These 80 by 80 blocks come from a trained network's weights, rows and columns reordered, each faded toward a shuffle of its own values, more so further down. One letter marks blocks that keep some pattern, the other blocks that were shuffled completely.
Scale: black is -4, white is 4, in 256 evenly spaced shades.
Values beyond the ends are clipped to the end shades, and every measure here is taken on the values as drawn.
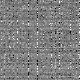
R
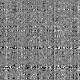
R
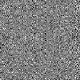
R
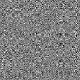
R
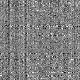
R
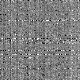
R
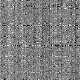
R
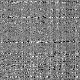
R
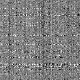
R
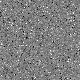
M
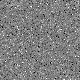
M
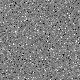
M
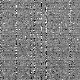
R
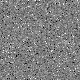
M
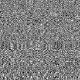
R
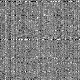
R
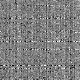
R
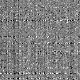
R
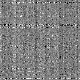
R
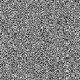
R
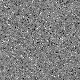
M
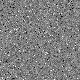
M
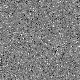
M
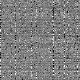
R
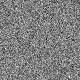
M
